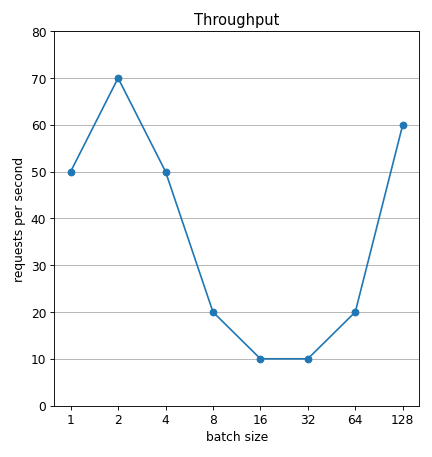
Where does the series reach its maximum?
2
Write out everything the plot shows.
Title: Throughput
x-axis: batch size, ticks 1 2 4 8 16 32 64 128
y-axis: requests per second, ticks 0 10 20 30 40 50 60 70 80
Values:
50 70 50 20 10 10 20 60
